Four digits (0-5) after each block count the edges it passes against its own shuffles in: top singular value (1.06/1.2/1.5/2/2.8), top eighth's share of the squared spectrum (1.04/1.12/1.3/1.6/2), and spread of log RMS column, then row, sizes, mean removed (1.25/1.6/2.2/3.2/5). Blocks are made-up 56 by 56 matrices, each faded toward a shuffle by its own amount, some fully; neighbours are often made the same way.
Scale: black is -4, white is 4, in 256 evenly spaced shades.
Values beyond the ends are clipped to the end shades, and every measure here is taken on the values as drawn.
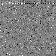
3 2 0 1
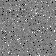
2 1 0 0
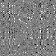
4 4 2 2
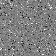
2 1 0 0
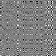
5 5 3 3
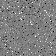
1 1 0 0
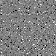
3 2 1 1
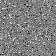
1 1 0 0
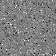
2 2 0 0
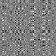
5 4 3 3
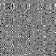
4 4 2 2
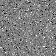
0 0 0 0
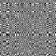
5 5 3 3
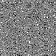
3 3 1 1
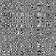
4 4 2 3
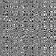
4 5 3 3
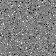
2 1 0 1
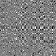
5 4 3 2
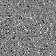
0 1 0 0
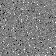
0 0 0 0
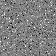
0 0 0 0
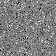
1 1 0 0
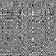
4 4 2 2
